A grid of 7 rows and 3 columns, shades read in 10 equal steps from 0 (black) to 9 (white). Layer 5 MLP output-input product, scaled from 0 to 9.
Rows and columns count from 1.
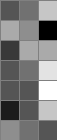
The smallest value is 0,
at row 2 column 3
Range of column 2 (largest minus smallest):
3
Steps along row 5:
same up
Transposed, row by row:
3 6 2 3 3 1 5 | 4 5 6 4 3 3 4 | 7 0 6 8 9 7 3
